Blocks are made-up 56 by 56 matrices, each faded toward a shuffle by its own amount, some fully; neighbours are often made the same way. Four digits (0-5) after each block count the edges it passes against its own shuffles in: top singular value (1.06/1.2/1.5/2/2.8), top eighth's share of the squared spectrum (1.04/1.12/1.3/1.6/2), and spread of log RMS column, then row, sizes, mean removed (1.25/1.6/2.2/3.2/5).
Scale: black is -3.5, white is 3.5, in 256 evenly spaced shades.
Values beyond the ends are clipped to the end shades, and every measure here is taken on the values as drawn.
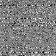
2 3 0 3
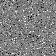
0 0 0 0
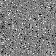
2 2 0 0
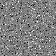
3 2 0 0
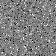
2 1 0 0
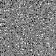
3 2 1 1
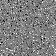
0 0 0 0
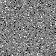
2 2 1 0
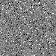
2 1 0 0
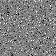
0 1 0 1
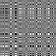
5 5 4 4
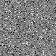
3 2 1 0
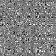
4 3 1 1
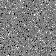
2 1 0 0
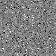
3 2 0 0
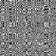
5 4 3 3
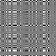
5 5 4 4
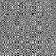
5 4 3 3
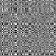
5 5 3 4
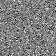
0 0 0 0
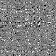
3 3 1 2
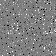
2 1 0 0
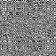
4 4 1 3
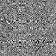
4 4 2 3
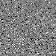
3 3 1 2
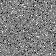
0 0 0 0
